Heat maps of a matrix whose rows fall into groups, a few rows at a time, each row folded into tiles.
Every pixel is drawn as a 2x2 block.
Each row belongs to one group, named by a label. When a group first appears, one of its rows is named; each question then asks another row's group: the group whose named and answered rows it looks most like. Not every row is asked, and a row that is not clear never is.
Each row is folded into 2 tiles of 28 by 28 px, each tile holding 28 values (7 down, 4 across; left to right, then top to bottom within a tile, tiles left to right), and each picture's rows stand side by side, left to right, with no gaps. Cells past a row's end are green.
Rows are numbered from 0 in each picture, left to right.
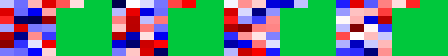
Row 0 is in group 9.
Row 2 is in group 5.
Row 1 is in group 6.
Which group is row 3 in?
9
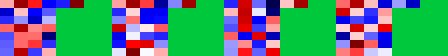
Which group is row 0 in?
5
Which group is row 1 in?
5
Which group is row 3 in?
5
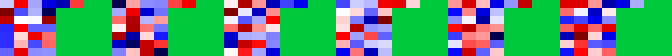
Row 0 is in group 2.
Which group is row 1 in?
6
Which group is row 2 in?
5
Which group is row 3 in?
9
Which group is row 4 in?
5
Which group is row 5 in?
5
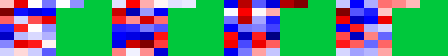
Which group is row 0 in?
2
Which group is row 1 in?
2
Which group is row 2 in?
6
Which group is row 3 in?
9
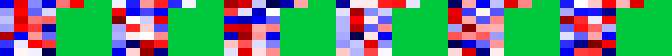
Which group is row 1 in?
2
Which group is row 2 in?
5
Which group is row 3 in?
6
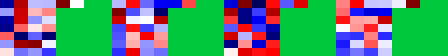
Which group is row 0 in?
6
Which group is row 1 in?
2
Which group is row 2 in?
9
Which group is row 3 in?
2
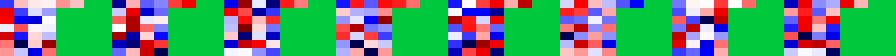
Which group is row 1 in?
6
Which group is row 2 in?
6
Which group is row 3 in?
9
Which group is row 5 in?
5
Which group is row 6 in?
9
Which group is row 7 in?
6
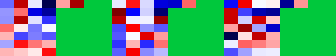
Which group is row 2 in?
2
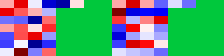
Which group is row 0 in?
5
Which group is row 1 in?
2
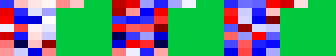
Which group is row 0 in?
9
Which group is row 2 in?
9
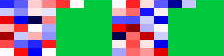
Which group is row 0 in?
9
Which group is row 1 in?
5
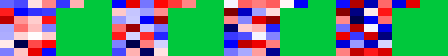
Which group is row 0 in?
2
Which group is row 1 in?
9
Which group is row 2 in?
2
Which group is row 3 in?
9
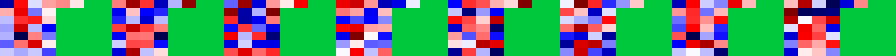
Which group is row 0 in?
6
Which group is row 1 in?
5
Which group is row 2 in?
9
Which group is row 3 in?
5
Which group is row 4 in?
2
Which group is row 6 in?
6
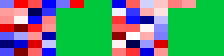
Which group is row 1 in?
9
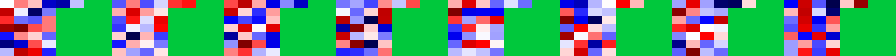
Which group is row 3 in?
9
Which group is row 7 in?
6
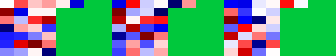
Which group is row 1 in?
2
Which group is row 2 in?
9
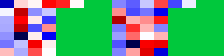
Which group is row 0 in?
6
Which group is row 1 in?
2
